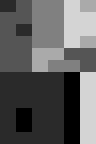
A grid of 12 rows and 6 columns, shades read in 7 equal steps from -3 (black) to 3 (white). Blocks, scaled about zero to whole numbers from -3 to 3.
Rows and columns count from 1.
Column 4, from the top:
0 0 0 0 1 0 -2 -2 -2 -2 -2 -2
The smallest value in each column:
-2 -3 -2 -2 -3 -1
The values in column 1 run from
-2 to -1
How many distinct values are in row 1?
5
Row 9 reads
-2 -2 -2 -2 -3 2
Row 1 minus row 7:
0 1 2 2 5 -1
